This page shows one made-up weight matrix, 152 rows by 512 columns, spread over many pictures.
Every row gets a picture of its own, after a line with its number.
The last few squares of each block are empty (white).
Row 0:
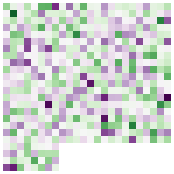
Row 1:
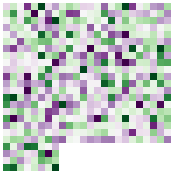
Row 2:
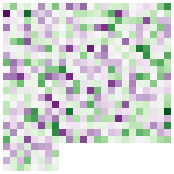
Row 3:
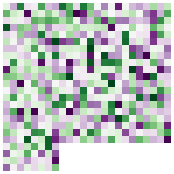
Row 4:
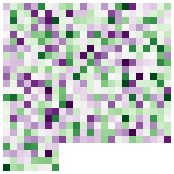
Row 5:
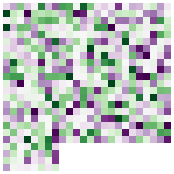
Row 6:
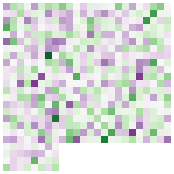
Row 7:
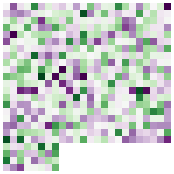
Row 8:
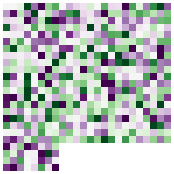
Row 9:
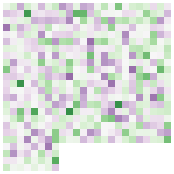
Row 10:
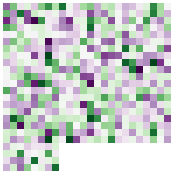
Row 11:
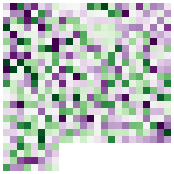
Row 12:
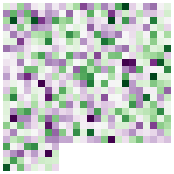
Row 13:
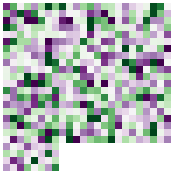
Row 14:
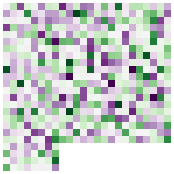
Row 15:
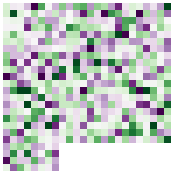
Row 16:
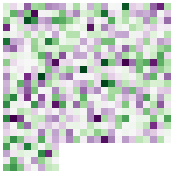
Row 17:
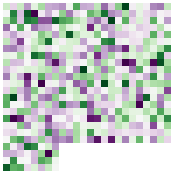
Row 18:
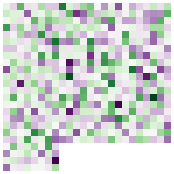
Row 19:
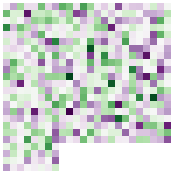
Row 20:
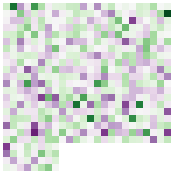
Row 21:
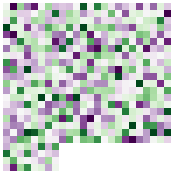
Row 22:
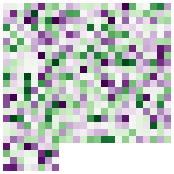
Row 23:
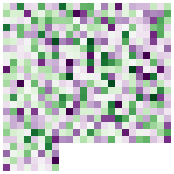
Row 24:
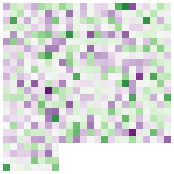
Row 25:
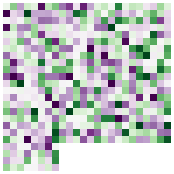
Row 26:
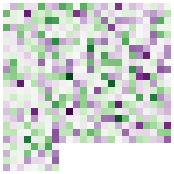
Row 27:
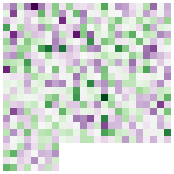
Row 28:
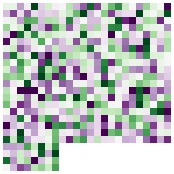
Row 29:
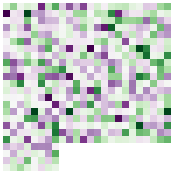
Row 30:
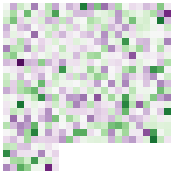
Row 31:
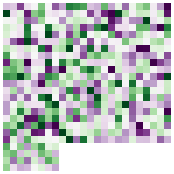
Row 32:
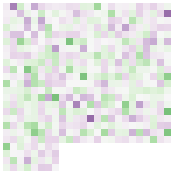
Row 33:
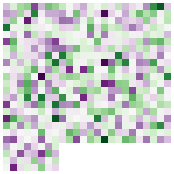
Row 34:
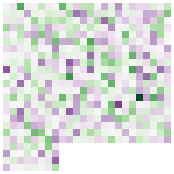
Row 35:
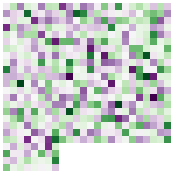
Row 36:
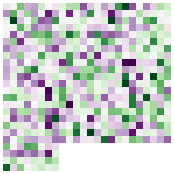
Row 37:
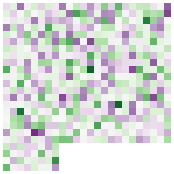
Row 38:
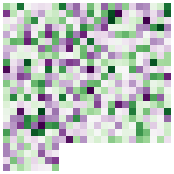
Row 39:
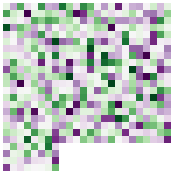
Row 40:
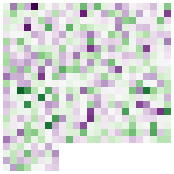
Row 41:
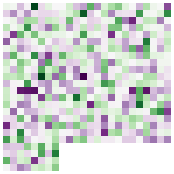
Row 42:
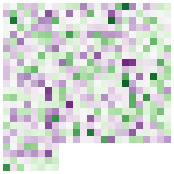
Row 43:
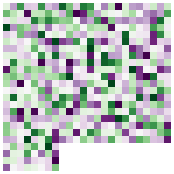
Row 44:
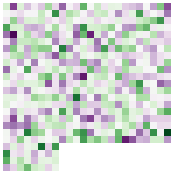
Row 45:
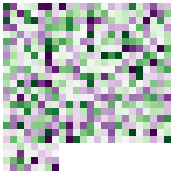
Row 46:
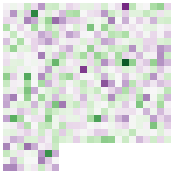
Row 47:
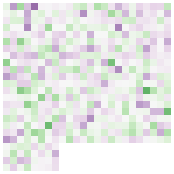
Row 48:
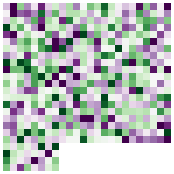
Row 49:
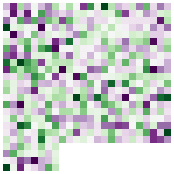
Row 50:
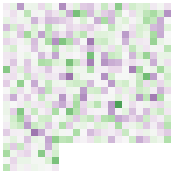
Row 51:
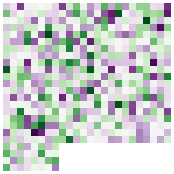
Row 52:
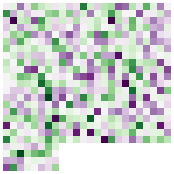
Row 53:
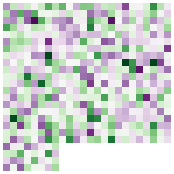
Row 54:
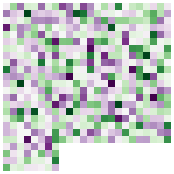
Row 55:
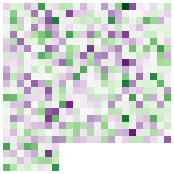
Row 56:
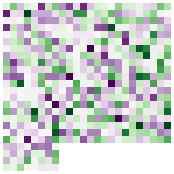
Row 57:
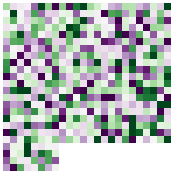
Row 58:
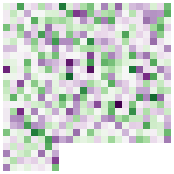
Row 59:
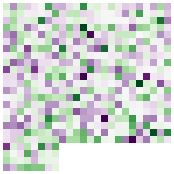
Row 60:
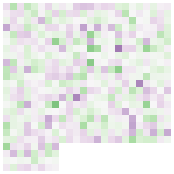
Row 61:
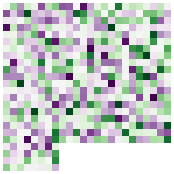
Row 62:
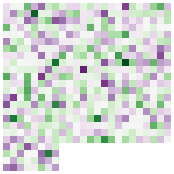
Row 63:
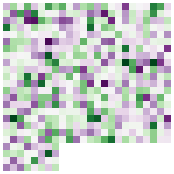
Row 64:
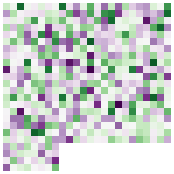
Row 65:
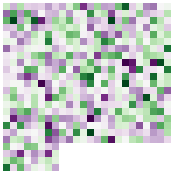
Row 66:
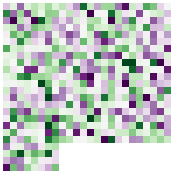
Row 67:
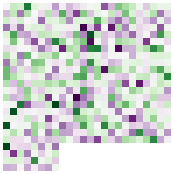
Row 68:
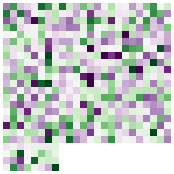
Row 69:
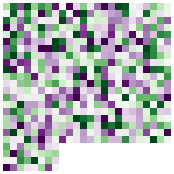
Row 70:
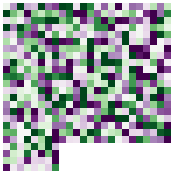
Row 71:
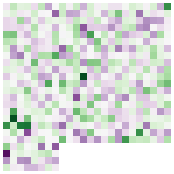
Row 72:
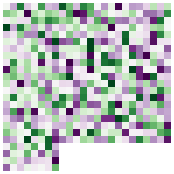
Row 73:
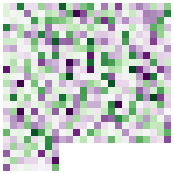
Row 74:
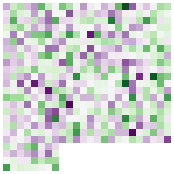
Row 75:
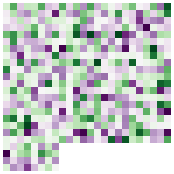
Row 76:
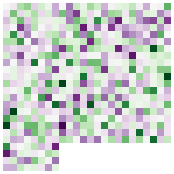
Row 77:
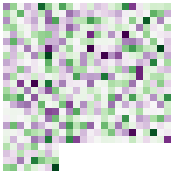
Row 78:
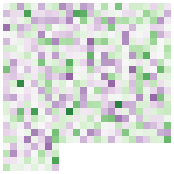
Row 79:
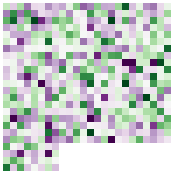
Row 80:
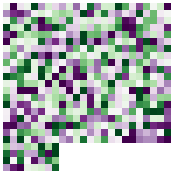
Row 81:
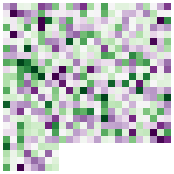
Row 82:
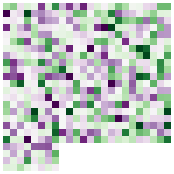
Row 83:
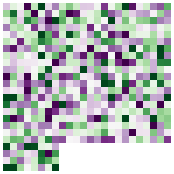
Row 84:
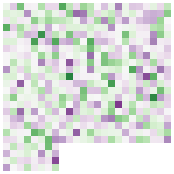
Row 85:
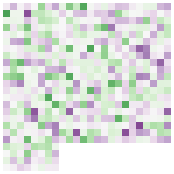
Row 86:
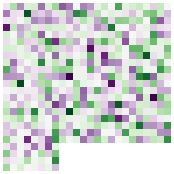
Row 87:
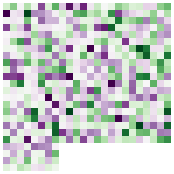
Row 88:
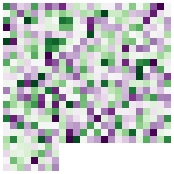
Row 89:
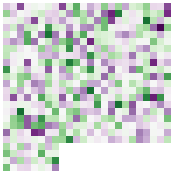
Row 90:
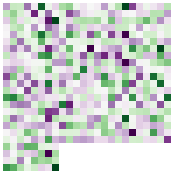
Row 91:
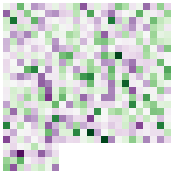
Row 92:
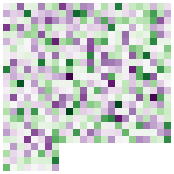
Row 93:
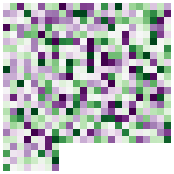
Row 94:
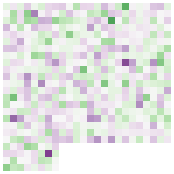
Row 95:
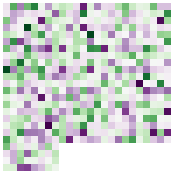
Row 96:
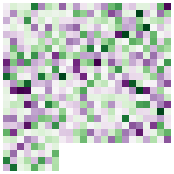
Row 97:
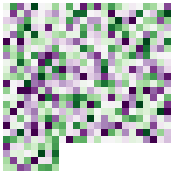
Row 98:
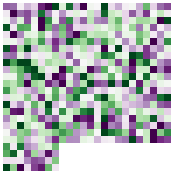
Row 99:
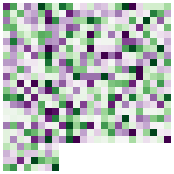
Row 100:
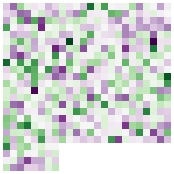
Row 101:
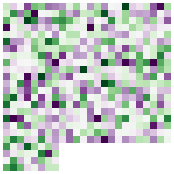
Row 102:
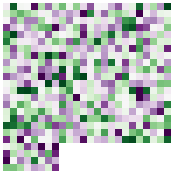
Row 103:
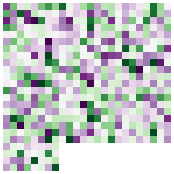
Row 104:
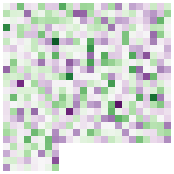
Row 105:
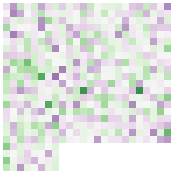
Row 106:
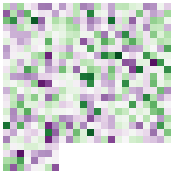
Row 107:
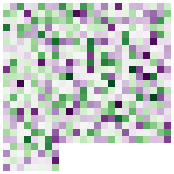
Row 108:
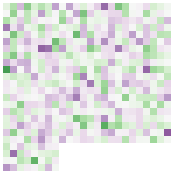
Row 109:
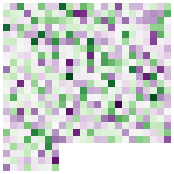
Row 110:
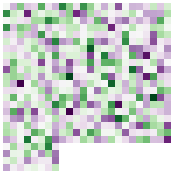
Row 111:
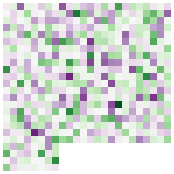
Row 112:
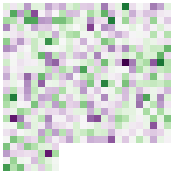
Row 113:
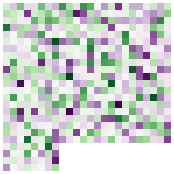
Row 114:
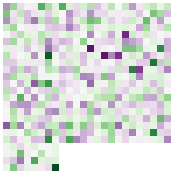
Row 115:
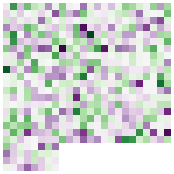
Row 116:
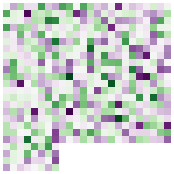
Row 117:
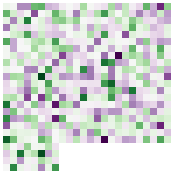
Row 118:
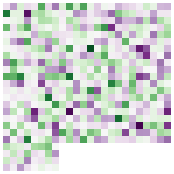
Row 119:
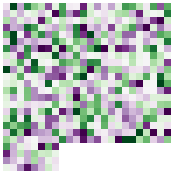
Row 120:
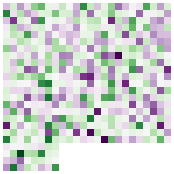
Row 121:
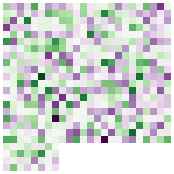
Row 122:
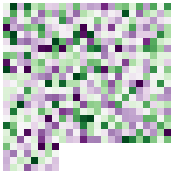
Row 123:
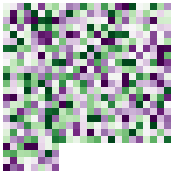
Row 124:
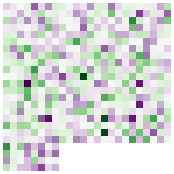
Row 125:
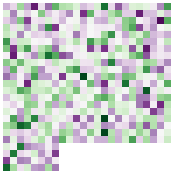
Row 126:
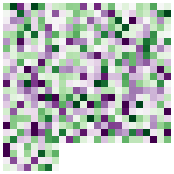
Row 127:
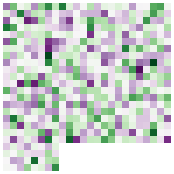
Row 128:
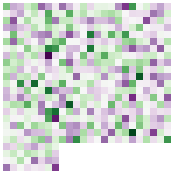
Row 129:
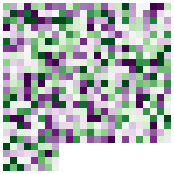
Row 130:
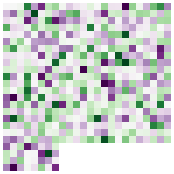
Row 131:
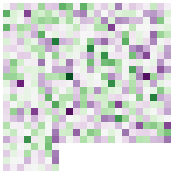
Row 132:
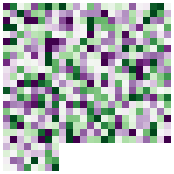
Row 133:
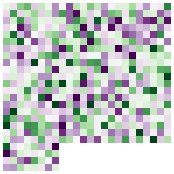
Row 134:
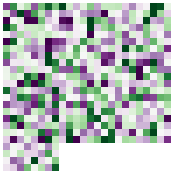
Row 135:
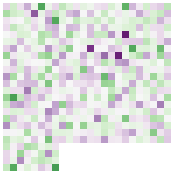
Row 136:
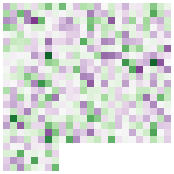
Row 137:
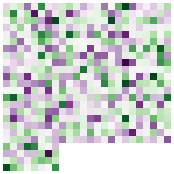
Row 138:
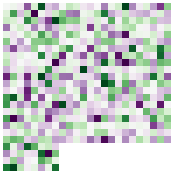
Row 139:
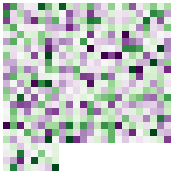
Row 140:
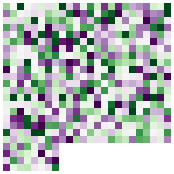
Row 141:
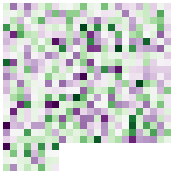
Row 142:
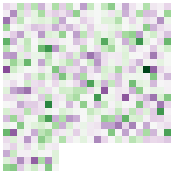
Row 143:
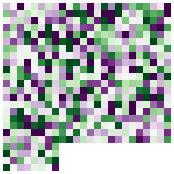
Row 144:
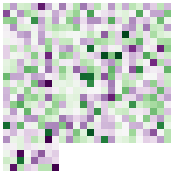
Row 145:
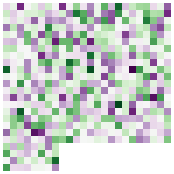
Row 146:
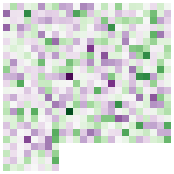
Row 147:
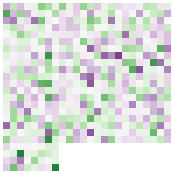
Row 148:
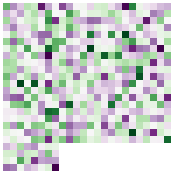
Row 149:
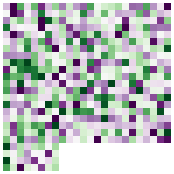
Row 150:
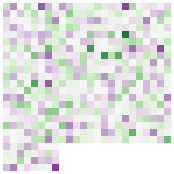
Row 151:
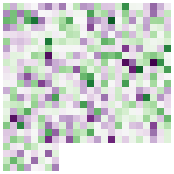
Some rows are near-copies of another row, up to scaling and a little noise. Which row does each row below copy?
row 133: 76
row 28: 41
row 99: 77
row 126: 20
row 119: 115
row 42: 36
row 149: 105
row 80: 7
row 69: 108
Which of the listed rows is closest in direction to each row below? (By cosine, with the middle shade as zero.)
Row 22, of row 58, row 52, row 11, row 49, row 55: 52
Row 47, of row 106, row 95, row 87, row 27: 27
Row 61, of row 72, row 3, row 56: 56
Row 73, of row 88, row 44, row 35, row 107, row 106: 107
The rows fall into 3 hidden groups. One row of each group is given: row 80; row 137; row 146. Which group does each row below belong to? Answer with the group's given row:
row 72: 146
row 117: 137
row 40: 80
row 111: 146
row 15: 80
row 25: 146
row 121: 137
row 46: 137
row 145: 146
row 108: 80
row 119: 80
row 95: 80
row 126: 80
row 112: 137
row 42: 137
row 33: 137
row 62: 137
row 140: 146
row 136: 137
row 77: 137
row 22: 137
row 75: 80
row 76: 80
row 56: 146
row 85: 146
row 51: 146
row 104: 146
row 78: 146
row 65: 137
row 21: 80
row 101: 137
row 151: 137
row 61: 146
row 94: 137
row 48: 80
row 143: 146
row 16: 137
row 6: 137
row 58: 146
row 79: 137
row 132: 137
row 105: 80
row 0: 80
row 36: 137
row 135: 137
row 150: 137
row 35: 146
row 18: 146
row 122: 80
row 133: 80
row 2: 146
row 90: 137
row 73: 146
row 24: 137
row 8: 137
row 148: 137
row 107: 146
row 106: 137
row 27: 80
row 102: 80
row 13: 137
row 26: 146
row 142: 80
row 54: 146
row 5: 146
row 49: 80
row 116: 146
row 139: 137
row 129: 137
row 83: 137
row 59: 80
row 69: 80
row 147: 137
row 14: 146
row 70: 146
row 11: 80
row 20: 80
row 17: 137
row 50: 146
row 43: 146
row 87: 146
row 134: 137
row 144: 137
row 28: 80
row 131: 146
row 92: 146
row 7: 80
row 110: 146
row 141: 80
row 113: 146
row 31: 146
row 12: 137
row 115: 80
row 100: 80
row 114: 137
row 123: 137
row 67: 80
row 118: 146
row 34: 146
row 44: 80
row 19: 146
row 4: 137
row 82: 146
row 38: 146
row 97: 80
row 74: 137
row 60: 80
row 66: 137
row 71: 80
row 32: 80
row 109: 146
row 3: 146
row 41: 80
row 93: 146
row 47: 80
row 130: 137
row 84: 146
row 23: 146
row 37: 146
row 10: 137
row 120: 137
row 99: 137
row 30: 80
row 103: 137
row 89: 146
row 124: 80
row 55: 137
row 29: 146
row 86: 146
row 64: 146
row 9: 146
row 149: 80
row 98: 80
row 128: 137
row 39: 146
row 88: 137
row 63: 137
